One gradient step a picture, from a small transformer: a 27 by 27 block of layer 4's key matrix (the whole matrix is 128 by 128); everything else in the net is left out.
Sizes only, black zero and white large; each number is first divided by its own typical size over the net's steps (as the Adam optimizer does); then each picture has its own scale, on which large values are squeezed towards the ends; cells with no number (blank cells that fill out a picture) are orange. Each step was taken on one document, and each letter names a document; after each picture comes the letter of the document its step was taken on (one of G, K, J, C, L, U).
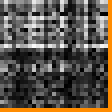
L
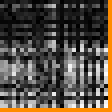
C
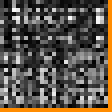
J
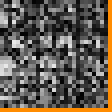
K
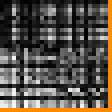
C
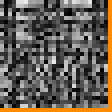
L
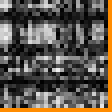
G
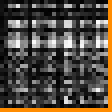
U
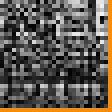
G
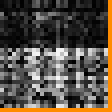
G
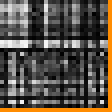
K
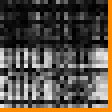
G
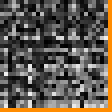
C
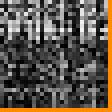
L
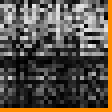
L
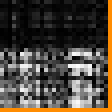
C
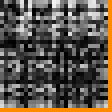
L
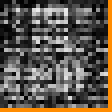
K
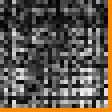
K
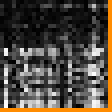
C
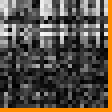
G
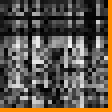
U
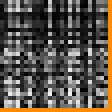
J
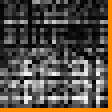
K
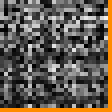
L
